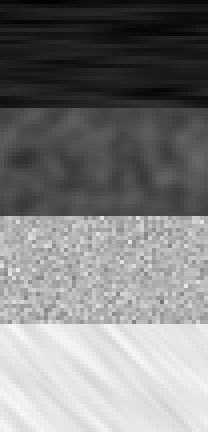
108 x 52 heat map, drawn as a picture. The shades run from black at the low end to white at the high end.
The table splits into 4 rows of 1 panel. Panel 1,1: very low, streaked across, faint in contrast. Panel 2,1: low, blotchy, faint in contrast. Panel 3,1: high, fine-grained. Panel 4,1: very high, slanting down to the right, faint in contrast.
